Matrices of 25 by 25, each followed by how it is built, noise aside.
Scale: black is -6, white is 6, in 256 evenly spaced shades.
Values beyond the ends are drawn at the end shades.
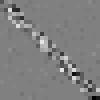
banded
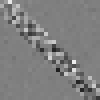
banded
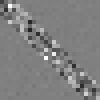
banded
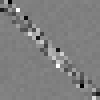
banded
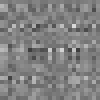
low rank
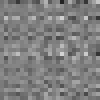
low rank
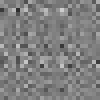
low rank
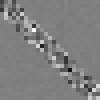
banded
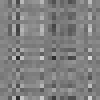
low rank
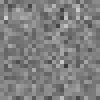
low rank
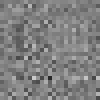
low rank
